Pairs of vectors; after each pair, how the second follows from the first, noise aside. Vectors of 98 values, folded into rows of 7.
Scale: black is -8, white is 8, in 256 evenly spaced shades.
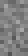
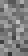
scaled up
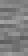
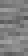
negated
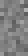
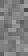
negated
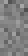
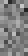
scaled up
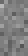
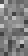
scaled up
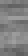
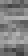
scaled up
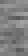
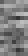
scaled up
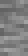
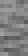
negated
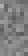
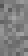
negated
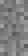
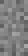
negated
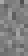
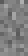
negated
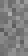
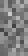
scaled up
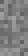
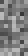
scaled up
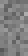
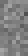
negated
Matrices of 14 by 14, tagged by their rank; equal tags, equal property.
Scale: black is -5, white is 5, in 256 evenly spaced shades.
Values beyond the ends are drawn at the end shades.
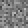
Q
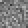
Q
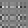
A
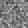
Q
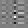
A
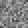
Q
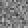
Q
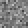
Q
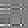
A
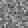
Q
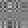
A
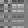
A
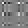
A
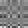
A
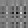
A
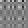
A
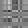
A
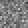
Q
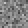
Q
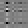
A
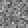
Q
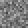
Q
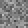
Q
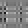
A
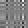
A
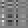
A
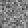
Q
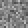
Q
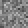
Q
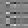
A
